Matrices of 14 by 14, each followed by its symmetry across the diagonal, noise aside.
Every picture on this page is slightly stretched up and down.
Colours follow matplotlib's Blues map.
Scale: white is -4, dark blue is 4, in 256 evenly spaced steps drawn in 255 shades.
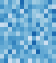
antisymmetric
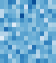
antisymmetric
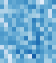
neither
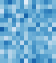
antisymmetric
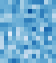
antisymmetric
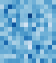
neither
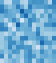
antisymmetric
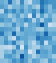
antisymmetric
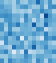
antisymmetric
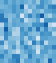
neither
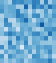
antisymmetric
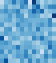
neither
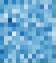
neither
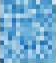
antisymmetric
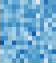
antisymmetric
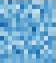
neither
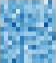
neither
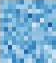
neither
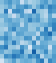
neither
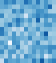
neither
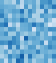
antisymmetric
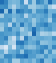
neither
